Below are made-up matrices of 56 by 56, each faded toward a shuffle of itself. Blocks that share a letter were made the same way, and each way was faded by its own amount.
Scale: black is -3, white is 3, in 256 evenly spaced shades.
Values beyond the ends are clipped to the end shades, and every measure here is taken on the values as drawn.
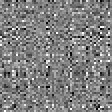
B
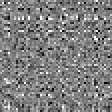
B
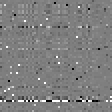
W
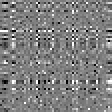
W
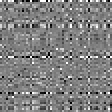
W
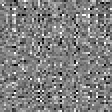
B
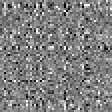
B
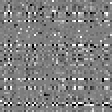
W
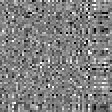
B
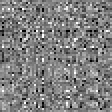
B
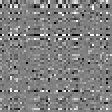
W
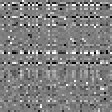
W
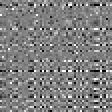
W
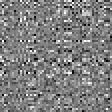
B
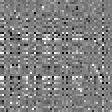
W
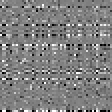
W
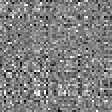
B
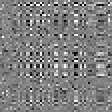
W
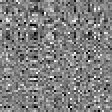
B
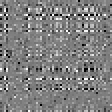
W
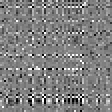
W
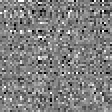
B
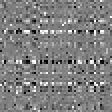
W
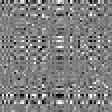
W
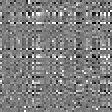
W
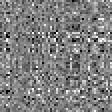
B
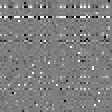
W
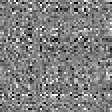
B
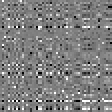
W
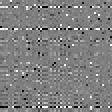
W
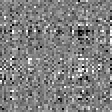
B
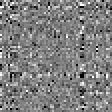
B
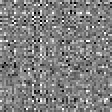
B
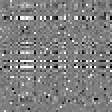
W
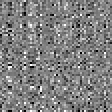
B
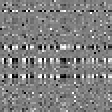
W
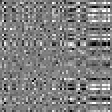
W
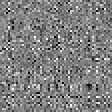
B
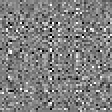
B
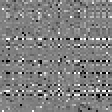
W
